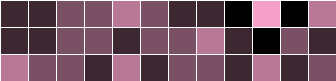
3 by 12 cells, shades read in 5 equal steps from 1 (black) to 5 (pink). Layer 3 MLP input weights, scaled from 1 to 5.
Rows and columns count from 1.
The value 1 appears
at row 1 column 9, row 1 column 11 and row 2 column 10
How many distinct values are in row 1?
5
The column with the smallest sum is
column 9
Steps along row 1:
same up same up down down same down up down up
